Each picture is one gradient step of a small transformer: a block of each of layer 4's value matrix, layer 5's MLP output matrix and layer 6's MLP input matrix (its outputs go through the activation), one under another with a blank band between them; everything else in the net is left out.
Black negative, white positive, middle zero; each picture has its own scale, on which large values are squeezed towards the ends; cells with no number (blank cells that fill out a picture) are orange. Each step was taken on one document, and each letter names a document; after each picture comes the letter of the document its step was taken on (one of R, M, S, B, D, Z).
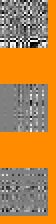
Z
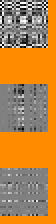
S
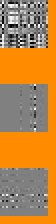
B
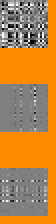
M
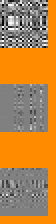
B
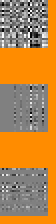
Z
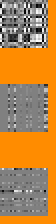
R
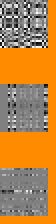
R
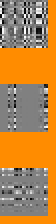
R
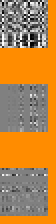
Z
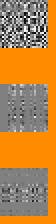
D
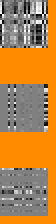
R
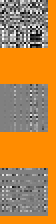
Z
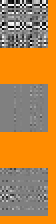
B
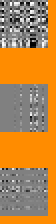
Z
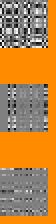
R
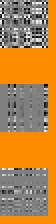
R
